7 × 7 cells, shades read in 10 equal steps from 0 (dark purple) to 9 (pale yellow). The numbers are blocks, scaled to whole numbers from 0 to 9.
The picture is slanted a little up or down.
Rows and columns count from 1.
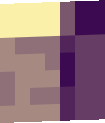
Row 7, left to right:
5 5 5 5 1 2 2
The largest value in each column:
9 9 9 9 3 2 2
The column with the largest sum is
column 2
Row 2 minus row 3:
4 5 5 5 2 -2 -2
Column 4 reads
9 9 4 4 5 4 5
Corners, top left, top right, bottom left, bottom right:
9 0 5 2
